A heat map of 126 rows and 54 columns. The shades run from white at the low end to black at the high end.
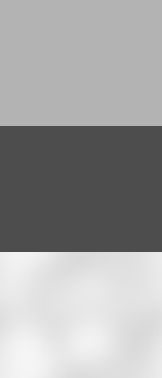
It is made of 3 by 1 panels. Panel 1,1: low, flat. Panel 2,1: high, flat. Panel 3,1: very low, smooth, faint in contrast.
